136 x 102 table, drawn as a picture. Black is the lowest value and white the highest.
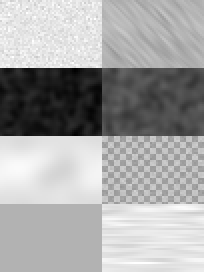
The table splits into 4 rows of 2 panels. Panel 1,1: very high, fine-grained, faint in contrast. Panel 1,2: high, slanting down to the right, faint in contrast. Panel 2,1: very low, blotchy, faint in contrast. Panel 2,2: low, blotchy, faint in contrast. Panel 3,1: very high, smooth, faint in contrast. Panel 3,2: high, checkered. Panel 4,1: high, flat. Panel 4,2: very high, streaked across, faint in contrast.
